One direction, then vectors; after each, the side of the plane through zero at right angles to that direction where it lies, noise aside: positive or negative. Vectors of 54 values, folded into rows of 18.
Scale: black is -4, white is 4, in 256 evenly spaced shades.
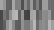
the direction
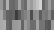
negative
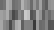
negative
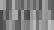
positive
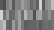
negative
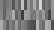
negative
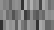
positive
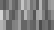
negative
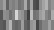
positive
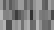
negative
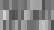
negative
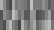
positive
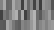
positive
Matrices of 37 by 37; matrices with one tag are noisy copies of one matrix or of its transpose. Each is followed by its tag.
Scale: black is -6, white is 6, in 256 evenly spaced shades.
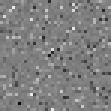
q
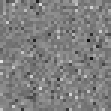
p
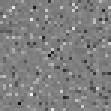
q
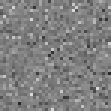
q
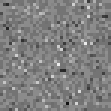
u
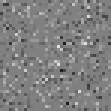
u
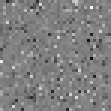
p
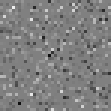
q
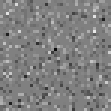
q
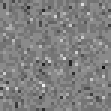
u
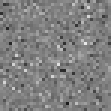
u
